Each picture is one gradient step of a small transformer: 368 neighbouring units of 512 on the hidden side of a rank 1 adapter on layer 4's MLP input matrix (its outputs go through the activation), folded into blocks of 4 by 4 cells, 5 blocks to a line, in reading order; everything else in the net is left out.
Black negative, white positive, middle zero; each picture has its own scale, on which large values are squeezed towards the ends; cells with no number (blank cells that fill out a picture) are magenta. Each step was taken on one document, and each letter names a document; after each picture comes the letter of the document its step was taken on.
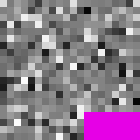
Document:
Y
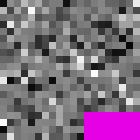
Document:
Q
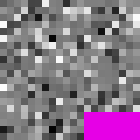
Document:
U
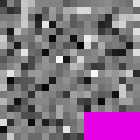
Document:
Q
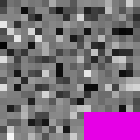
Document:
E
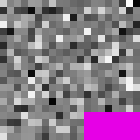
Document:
E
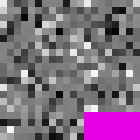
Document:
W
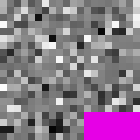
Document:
U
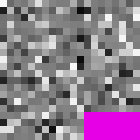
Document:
Y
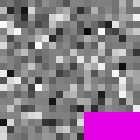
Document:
W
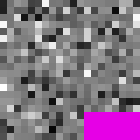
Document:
U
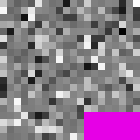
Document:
Y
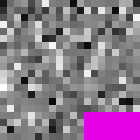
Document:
U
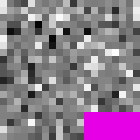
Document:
W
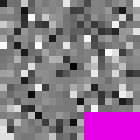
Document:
W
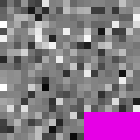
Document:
U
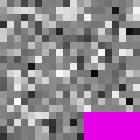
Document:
Y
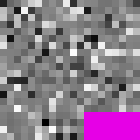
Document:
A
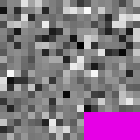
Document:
Q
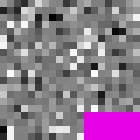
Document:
W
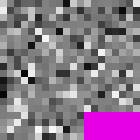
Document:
Y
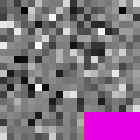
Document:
A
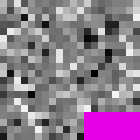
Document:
Y
